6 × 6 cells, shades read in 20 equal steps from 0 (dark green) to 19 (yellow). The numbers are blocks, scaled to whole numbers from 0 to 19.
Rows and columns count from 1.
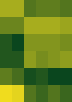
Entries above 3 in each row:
6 6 4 4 2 6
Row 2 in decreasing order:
13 13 13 12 8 8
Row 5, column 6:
0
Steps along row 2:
same up same same down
